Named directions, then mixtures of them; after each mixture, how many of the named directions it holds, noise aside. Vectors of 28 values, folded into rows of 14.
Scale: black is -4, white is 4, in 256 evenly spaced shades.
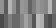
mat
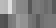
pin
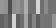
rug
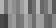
three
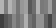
three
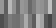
one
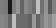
three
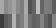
three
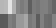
one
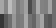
three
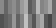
two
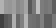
three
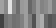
two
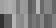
three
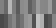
one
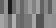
three
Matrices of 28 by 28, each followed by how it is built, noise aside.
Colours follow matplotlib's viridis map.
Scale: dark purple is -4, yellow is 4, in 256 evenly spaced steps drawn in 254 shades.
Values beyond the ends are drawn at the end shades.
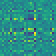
low rank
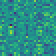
low rank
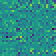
low rank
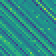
Toeplitz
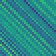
Toeplitz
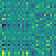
low rank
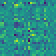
low rank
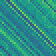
Toeplitz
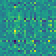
low rank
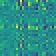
low rank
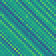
Toeplitz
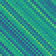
Toeplitz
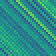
Toeplitz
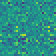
low rank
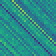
Toeplitz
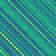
Toeplitz
